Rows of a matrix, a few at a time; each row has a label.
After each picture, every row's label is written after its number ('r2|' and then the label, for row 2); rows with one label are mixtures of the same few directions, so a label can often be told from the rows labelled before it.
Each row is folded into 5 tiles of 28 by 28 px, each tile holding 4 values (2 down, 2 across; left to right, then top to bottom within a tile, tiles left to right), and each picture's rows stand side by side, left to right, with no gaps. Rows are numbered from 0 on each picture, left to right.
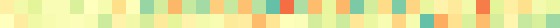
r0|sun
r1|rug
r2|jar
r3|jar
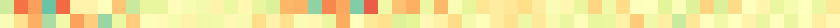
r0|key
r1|rug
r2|rug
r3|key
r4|key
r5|jar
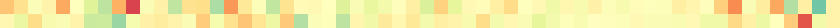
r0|rug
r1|rug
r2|jar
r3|jar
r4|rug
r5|sun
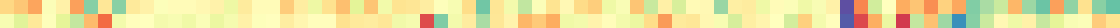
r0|sun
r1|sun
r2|rug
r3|jar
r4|sun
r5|key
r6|jar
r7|rug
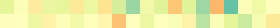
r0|rug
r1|rug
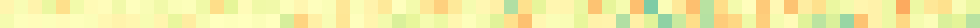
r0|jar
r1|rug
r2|jar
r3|sun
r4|rug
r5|jar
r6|jar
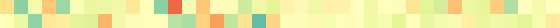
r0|key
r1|key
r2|rug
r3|rug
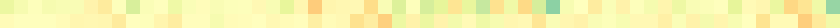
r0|rug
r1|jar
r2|sun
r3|rug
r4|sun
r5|rug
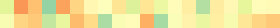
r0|key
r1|jar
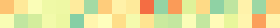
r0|sun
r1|jar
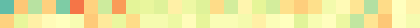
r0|jar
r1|rug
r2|sun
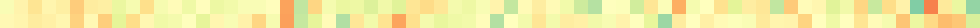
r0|sun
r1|jar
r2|jar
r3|sun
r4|sun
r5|rug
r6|rug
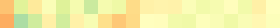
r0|jar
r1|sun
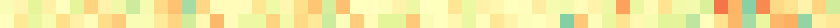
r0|rug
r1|key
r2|key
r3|key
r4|jar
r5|key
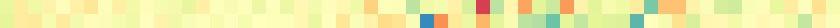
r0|jar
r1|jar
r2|rug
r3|jar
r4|sun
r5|sun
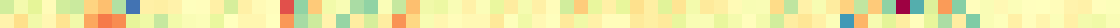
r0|rug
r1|sun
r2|jar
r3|sun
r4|jar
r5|sun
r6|jar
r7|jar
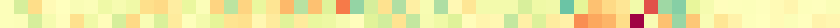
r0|key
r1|sun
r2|jar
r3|key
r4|sun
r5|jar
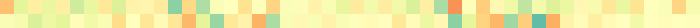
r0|jar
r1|key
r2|rug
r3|key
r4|jar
